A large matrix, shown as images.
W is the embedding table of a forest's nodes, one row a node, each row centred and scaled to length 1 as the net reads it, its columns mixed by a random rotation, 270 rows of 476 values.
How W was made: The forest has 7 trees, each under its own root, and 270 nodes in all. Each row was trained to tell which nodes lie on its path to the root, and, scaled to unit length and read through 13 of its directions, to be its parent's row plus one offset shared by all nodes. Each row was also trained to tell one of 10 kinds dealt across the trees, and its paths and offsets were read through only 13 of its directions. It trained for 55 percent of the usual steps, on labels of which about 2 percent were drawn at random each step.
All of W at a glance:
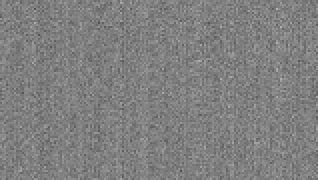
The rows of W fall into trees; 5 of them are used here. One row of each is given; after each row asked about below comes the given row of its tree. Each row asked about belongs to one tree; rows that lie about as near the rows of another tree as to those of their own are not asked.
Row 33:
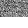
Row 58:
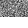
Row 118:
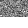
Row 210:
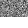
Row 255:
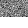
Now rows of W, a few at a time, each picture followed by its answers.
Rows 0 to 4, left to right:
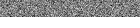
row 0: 118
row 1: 118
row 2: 255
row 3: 210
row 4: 118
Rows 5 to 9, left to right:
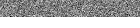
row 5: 118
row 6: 210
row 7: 118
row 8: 210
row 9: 58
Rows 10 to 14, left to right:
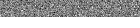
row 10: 118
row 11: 210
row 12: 118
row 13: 255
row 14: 210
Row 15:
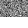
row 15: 118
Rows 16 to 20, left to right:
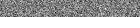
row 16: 58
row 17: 58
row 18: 255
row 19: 33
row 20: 210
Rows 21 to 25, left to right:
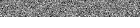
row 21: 58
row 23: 255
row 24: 58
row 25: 58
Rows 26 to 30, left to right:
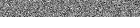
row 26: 255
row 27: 255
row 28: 33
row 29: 33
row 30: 118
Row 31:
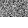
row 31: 118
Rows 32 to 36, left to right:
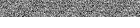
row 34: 58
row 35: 210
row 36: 255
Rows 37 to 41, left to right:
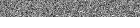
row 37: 255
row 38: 255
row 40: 118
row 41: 118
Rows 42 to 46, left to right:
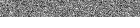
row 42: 118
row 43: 33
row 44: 118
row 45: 210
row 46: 33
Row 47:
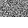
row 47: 255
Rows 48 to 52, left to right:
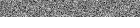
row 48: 33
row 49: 118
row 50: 210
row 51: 33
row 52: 58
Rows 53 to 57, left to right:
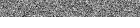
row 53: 58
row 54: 210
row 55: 118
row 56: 255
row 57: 210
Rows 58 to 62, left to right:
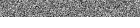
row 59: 210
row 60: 33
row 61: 33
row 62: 33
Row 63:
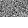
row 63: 33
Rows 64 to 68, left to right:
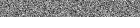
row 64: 210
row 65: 255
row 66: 118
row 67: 118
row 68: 210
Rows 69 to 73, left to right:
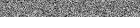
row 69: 255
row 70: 255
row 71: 33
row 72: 33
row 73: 33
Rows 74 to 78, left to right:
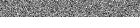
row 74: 58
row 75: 58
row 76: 210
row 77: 58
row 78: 118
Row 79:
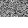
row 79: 255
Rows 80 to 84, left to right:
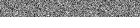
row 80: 33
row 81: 118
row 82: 255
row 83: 118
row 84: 118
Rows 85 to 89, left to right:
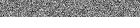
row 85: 33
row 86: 255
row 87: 255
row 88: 33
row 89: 118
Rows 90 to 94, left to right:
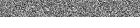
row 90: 118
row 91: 118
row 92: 58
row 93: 255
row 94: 210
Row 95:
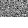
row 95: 255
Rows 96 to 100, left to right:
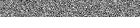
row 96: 118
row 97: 33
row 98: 58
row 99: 58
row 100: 58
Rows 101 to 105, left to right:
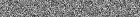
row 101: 210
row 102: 118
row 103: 210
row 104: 210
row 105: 210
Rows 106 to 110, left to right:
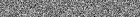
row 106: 255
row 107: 33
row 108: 255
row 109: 118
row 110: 58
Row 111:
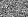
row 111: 58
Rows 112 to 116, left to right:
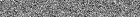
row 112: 210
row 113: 255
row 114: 33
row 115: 33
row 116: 210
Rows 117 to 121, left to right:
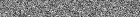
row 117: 58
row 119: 118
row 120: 118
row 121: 33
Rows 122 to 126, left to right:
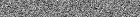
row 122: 210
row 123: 118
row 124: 118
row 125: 255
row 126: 210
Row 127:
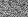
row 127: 118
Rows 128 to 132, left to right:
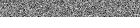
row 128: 118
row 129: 33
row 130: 210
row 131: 255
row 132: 255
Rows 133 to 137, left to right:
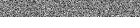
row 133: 58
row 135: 58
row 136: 210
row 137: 255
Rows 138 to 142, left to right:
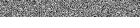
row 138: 118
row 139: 210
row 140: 33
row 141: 58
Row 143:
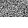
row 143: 58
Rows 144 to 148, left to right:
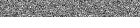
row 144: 58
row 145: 58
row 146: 118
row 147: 255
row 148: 210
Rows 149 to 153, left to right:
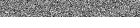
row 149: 33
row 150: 118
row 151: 58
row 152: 118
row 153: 58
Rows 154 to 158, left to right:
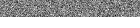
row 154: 210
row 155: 118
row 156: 33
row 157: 210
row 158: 33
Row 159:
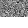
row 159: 210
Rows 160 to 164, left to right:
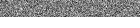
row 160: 58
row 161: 33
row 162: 33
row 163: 58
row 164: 255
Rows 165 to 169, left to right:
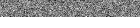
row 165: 255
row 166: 118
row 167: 255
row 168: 255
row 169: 210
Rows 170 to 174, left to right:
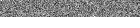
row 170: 210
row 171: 33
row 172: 33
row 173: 210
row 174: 255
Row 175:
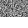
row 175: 118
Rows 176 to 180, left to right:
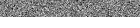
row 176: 210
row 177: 118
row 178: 118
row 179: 255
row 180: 210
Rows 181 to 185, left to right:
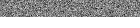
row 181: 255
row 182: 33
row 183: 210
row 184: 255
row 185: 33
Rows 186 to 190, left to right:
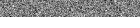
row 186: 118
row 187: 58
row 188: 33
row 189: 118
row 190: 58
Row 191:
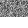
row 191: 210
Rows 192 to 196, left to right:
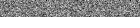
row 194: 118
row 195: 210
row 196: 58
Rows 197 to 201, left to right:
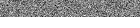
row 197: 118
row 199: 33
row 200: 118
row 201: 58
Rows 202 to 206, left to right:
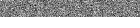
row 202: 118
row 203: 118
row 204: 33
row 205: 118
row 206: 255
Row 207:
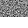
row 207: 58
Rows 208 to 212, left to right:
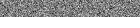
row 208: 58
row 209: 58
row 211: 210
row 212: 210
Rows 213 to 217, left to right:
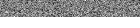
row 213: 33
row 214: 255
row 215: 58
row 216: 210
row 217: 118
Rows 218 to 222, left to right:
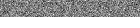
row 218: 255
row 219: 255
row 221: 255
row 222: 118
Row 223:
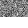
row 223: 118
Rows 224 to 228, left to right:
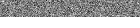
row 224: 58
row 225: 255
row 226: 33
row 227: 255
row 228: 255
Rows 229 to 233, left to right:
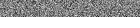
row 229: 58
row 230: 210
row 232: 255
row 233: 255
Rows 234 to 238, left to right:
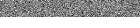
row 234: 210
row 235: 58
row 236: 255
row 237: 58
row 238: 118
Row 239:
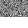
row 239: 118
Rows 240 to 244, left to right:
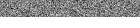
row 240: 255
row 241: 33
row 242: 118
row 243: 58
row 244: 210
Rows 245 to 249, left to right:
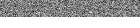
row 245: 58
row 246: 33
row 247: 255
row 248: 33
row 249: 118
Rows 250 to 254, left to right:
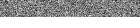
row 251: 118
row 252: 33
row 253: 255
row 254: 255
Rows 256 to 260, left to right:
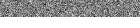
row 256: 58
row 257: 58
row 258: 255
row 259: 118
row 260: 210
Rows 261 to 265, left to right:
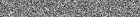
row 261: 33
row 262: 118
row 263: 210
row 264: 58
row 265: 255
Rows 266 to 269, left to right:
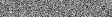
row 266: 33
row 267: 33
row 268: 58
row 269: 255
